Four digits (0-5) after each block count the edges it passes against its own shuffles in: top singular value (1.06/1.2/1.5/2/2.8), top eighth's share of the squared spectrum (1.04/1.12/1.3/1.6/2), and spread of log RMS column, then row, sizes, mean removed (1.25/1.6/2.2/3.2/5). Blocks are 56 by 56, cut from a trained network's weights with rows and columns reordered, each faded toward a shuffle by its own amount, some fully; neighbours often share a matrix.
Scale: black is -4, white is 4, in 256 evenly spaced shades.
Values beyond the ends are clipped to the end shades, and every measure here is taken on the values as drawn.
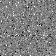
1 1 0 1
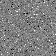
0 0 0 0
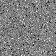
1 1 0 0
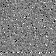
2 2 0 1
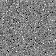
0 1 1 0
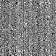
3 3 0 2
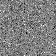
0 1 0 0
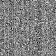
2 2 0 1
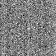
2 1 0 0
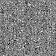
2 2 0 1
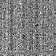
3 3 0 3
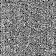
2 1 0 0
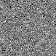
2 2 0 2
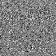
2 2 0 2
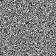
1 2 0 1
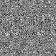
2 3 0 2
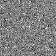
2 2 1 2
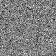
0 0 0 0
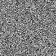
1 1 0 0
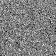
0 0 0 0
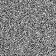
1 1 0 0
